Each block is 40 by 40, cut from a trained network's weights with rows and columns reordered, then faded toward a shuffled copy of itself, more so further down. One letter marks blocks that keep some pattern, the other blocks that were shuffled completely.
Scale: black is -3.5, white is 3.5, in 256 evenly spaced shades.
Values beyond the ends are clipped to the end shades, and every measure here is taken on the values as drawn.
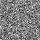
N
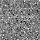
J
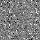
J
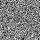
N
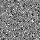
N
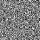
J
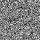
J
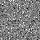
N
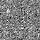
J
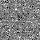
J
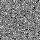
N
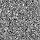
N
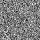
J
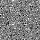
N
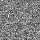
N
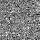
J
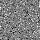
N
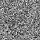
J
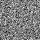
N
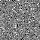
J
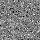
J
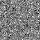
J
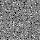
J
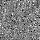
N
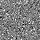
N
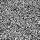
N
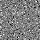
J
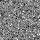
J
